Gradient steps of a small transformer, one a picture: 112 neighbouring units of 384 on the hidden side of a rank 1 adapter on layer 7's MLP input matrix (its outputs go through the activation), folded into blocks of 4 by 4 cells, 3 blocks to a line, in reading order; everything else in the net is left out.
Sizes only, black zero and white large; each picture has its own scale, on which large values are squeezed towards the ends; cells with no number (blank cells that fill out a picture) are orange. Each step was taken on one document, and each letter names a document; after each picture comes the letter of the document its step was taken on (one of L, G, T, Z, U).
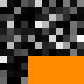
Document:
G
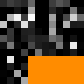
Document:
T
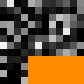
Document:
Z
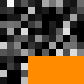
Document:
Z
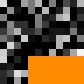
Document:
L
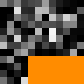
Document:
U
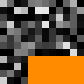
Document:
U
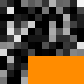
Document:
Z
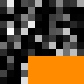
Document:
Z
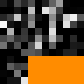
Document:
T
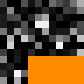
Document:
L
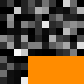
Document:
U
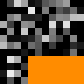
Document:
T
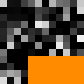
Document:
L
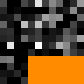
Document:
G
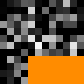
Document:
T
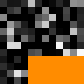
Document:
L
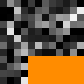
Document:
U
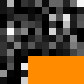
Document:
Z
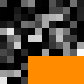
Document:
G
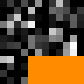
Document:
T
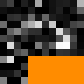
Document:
G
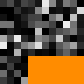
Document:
U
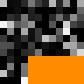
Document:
Z
